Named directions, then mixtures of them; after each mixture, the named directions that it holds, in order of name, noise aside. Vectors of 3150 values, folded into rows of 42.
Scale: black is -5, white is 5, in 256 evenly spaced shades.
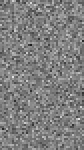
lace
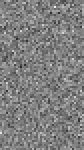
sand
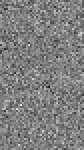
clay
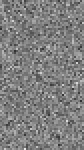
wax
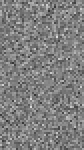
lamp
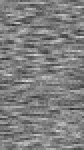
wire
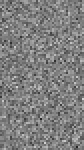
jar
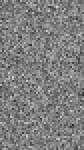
jar, lace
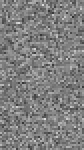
lamp, wire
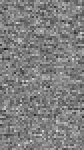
clay, wire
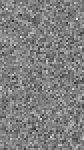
clay, jar, wax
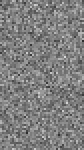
clay, lace, lamp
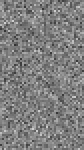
clay, sand, wax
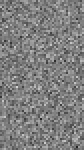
jar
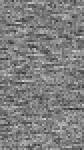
lamp, wax, wire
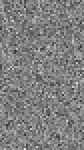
wax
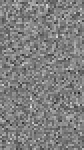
lamp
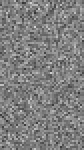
lace, lamp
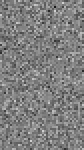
clay, lamp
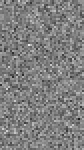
clay, lace, sand
